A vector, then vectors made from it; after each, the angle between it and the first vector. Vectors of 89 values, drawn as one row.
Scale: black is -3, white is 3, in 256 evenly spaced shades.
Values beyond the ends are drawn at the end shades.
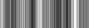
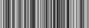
partly aligned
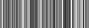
partly aligned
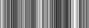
nearly parallel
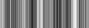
nearly parallel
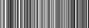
orthogonal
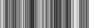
nearly parallel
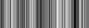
nearly opposite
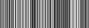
partly aligned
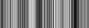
nearly opposite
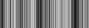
nearly opposite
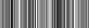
partly aligned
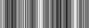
nearly parallel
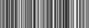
partly aligned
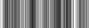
nearly parallel
